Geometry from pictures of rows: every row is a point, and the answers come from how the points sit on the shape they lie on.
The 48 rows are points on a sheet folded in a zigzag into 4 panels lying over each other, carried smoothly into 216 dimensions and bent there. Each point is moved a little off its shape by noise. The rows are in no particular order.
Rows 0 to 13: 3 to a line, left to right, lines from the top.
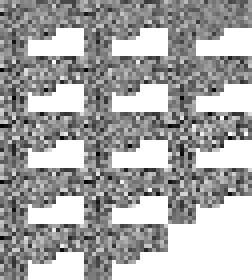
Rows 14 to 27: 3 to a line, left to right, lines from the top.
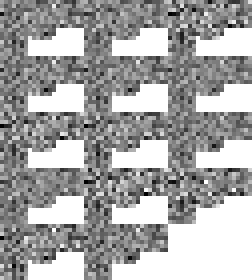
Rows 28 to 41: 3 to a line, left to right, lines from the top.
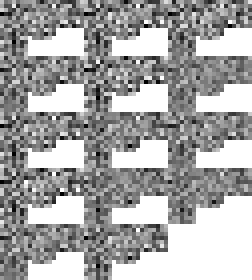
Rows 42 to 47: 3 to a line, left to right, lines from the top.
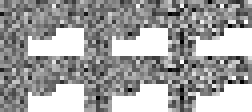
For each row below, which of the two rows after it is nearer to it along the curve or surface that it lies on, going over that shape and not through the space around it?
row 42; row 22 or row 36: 22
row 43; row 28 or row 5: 5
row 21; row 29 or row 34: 29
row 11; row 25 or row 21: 25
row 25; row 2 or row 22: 2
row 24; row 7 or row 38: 38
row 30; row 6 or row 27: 6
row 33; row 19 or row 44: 19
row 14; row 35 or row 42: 42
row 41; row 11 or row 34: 34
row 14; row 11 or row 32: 32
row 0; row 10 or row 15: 10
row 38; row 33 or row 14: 14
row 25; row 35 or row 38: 38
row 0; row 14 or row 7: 14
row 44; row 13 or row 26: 26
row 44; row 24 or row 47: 47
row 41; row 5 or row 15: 5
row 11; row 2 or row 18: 2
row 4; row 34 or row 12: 34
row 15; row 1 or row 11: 11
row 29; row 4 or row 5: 4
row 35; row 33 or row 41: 41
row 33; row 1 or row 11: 11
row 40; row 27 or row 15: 15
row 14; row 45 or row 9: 9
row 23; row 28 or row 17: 17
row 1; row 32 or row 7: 32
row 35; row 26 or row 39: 26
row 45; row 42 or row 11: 11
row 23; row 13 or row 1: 13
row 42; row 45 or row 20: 20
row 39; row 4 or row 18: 18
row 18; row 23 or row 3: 3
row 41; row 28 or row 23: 28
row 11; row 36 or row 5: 36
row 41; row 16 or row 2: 16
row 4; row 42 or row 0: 0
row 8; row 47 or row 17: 47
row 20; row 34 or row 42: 42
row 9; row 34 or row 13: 34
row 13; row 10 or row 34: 10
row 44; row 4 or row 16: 4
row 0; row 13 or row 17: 17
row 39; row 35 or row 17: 17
